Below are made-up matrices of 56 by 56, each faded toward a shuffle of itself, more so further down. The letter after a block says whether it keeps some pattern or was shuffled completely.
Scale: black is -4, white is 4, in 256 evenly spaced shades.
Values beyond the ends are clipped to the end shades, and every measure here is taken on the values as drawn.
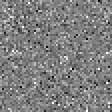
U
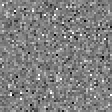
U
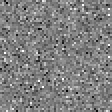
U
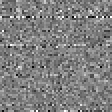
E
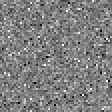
U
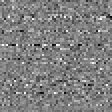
E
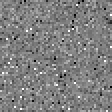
U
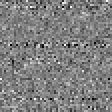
E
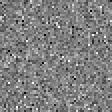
U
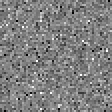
U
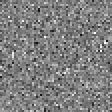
U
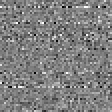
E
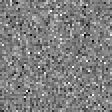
U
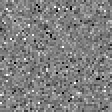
U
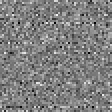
E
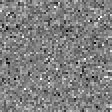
U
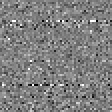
E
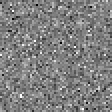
U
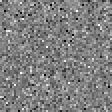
U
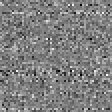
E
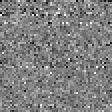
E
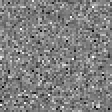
U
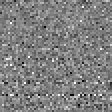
E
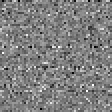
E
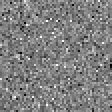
U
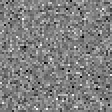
U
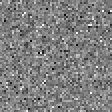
U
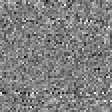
E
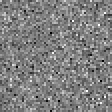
U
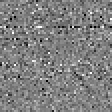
E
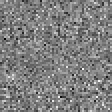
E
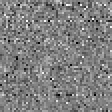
E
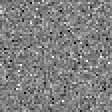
U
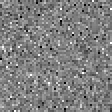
U
